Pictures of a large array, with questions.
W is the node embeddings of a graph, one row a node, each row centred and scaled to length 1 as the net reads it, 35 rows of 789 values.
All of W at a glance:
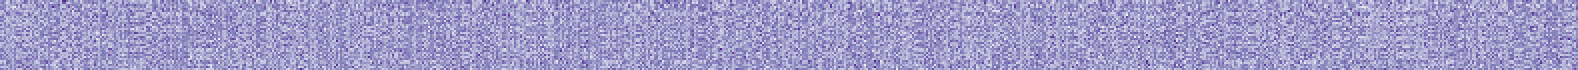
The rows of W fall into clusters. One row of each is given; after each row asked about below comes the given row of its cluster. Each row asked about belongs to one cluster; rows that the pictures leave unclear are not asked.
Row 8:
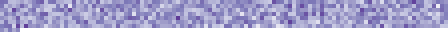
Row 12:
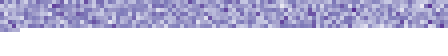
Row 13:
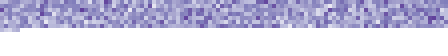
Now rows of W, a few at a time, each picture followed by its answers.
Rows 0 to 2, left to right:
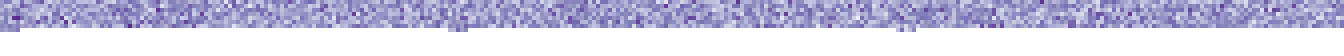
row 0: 8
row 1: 8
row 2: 12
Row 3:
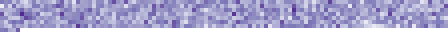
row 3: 12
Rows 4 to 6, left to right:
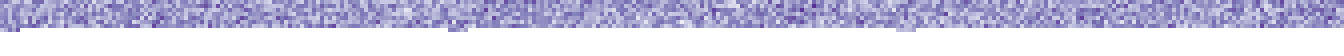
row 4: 8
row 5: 12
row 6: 13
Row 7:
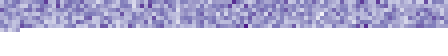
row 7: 13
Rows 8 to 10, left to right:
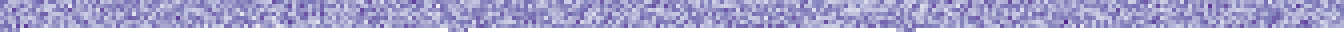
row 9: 12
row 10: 8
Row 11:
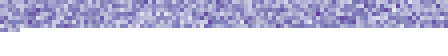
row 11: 12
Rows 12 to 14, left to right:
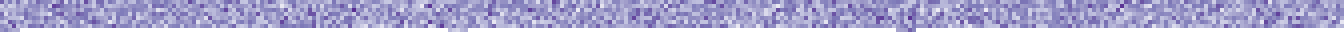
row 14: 8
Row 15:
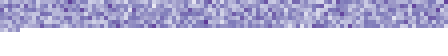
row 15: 13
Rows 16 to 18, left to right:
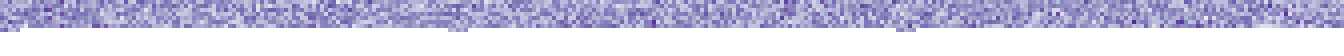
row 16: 12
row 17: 13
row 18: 12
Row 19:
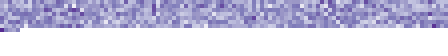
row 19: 12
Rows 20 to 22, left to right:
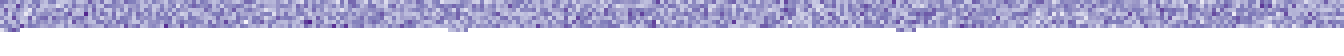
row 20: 8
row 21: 13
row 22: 12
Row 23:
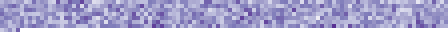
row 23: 13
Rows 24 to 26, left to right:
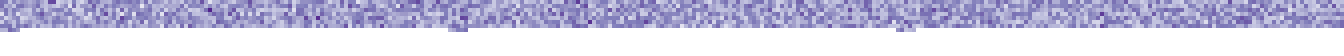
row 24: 8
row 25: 8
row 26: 12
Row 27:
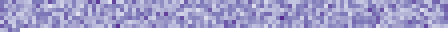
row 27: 8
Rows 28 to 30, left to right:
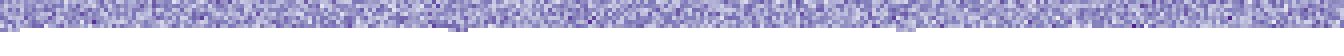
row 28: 12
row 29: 8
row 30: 13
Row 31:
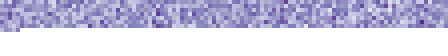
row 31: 13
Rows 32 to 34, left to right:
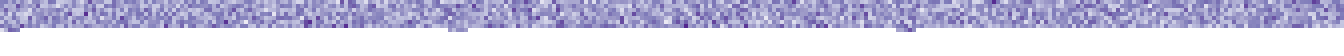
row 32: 8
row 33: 13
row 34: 8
